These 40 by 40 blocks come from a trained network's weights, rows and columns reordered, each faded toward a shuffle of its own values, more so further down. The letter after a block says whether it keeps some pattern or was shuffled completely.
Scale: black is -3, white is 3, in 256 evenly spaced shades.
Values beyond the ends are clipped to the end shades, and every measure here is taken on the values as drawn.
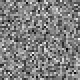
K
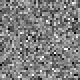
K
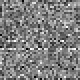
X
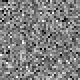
K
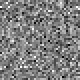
K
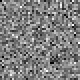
K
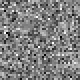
K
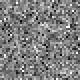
K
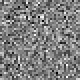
X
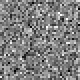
K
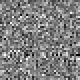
X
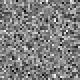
X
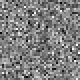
K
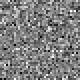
X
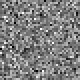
K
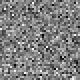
K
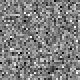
K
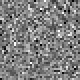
K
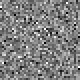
K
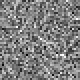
K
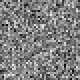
K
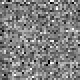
X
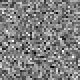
X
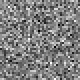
K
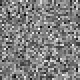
X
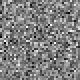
X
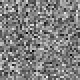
K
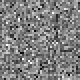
K
